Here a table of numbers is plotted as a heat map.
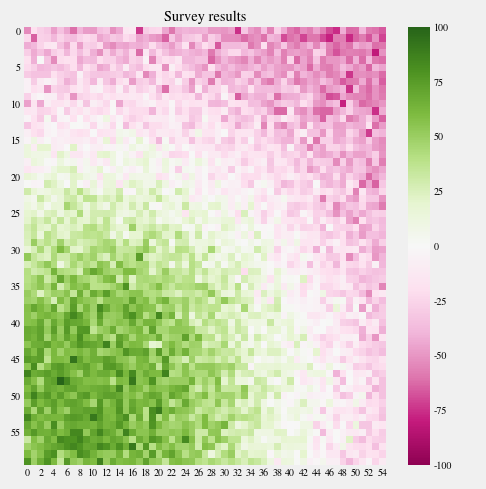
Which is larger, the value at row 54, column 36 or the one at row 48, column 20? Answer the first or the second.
the second
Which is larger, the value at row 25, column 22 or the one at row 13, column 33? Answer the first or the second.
the first
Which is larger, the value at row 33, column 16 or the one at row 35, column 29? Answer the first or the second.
the first
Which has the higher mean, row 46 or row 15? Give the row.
46
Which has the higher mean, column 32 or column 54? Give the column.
32
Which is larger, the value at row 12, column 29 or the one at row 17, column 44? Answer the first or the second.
the first
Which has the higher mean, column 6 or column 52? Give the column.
6
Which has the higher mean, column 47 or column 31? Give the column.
31
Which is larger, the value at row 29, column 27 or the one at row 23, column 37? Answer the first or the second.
the first
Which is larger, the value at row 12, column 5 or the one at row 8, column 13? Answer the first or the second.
the first
